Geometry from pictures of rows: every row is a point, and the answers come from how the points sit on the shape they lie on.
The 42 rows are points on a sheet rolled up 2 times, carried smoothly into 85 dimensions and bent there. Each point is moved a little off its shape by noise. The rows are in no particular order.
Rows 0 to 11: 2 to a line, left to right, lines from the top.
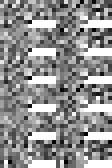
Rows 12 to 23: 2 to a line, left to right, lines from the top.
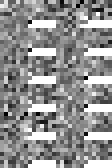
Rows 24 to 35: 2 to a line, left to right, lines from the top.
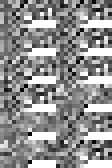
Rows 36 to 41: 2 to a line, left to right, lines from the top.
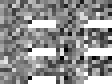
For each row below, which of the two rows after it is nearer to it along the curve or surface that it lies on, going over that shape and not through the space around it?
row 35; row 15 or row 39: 39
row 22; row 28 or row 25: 28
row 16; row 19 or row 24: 19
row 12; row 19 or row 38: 19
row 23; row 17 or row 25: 17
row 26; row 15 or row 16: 16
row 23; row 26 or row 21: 21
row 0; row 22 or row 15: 22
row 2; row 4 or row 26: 4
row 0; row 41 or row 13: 13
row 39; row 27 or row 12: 27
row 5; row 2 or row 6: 6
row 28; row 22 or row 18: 22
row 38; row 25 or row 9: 9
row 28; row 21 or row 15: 21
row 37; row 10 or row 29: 29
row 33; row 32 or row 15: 32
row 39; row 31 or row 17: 31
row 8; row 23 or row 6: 23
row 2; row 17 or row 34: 34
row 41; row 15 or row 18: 18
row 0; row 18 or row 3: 3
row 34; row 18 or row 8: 8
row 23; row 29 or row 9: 9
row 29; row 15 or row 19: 19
